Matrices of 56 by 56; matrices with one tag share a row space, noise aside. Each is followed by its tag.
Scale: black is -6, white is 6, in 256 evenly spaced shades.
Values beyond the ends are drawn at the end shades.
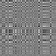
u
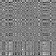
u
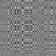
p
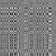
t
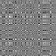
u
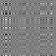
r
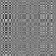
r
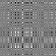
p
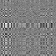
r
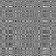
u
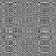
u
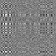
r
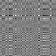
u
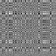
u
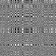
p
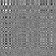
r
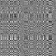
t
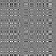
t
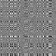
t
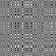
p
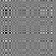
r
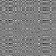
u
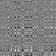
p
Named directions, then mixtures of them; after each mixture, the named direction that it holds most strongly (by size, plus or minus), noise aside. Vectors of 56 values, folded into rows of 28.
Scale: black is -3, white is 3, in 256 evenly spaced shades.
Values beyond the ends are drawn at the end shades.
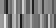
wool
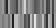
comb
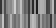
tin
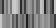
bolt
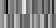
comb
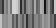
bolt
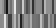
wool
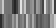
bolt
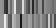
wool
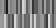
comb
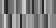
wool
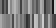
bolt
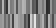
comb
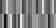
wool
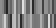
wool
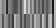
comb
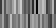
tin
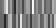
wool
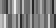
wool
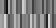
wool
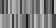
bolt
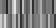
wool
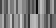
tin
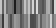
tin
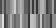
tin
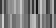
tin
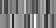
comb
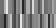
wool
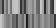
bolt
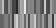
comb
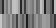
bolt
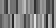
comb
